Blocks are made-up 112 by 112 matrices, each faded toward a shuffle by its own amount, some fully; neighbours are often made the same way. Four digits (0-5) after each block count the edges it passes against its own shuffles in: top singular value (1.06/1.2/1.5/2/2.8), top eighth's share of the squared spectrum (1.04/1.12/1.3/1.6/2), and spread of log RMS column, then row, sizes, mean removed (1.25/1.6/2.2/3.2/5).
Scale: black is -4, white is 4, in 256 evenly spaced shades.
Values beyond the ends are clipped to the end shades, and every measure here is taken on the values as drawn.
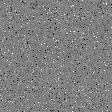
0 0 0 0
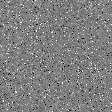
2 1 0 0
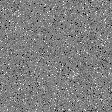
1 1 0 0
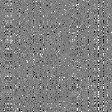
5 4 3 2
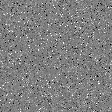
0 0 0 0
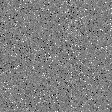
1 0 0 0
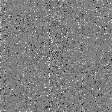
2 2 2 0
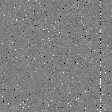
4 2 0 0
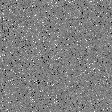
0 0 0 0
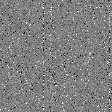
2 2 2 0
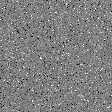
0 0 0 0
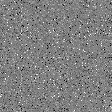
3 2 0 1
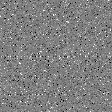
3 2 0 1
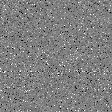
3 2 0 1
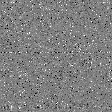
3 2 0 1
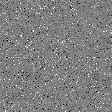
3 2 1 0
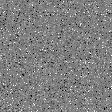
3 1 0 1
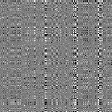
5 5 4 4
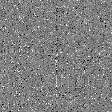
3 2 1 1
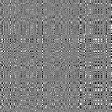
5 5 4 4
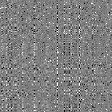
5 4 3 2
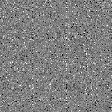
4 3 2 1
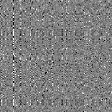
5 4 3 2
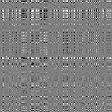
5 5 4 4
